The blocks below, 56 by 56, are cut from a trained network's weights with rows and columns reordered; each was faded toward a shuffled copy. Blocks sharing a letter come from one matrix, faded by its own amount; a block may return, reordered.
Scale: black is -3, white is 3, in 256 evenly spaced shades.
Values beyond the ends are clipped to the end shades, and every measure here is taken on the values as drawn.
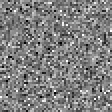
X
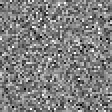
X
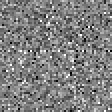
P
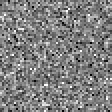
P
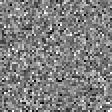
X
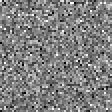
X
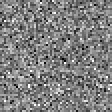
X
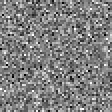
X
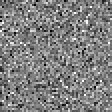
P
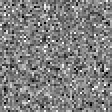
P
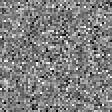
P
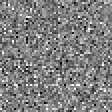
P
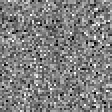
P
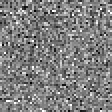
X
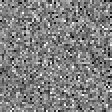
P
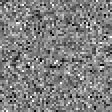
X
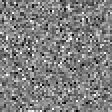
P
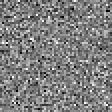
X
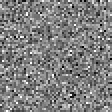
X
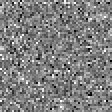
P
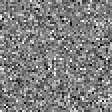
X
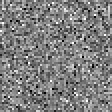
X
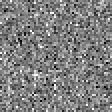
P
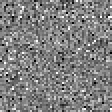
P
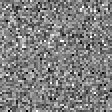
X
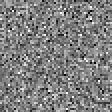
X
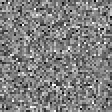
X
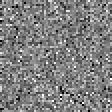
P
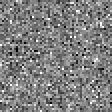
P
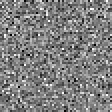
X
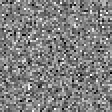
P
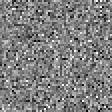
X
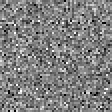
X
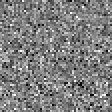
X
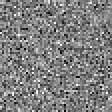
P
